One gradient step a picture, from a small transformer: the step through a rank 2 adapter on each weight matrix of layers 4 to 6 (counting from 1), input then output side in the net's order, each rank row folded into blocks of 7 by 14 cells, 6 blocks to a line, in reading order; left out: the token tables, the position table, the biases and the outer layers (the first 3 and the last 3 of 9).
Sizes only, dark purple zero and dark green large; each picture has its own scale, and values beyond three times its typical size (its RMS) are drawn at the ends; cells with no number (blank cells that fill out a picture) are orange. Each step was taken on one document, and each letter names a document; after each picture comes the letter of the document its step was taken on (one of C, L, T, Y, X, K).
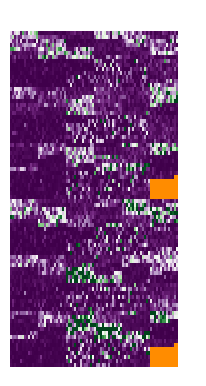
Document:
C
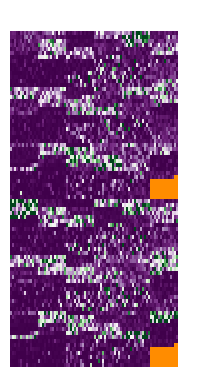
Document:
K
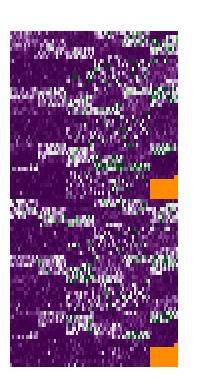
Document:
K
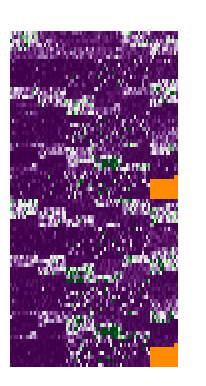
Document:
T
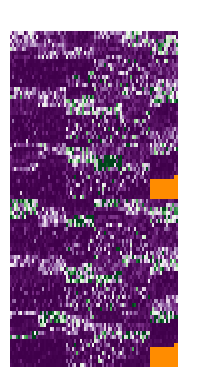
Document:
K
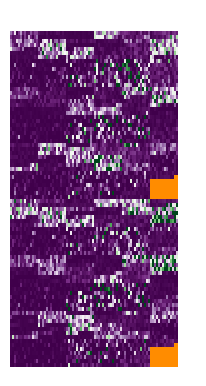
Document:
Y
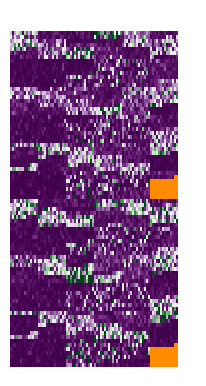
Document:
C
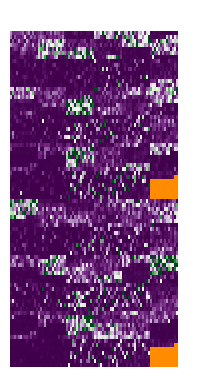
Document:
T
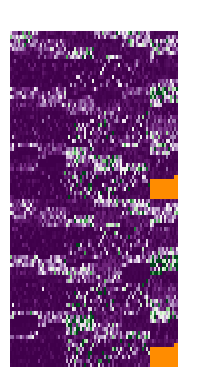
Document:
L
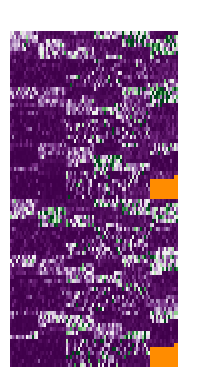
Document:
C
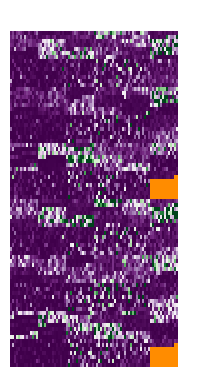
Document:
Y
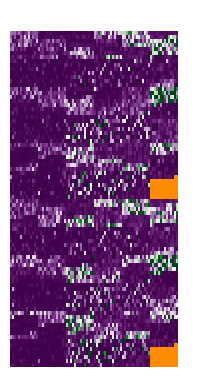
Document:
L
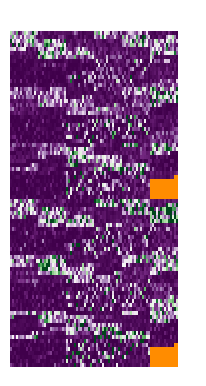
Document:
C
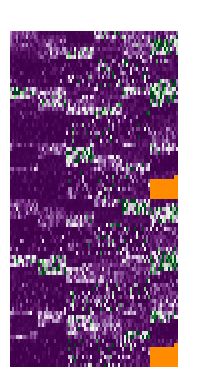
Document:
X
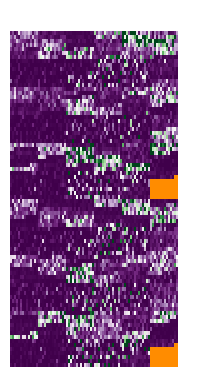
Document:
X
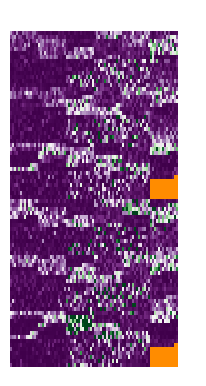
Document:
K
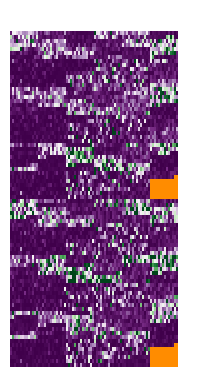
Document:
C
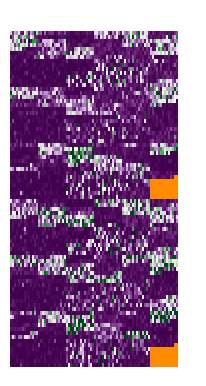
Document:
C
